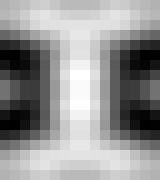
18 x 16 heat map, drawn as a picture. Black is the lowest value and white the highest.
Lone odd cells: none. Slope: none. Stripes: none. Grain: blotchy. Mirror symmetry: left to right and top to bottom.
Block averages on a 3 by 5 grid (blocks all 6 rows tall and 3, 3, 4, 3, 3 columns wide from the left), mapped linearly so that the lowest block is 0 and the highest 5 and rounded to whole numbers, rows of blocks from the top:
2 3 4 3 2 | 0 1 5 1 0 | 2 3 4 3 2
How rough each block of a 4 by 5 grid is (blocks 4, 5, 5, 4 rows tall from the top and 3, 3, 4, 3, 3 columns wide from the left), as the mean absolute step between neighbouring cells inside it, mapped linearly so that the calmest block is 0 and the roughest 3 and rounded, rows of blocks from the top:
2 1 0 1 2
2 3 1 3 2
2 3 1 3 2
2 1 0 1 2
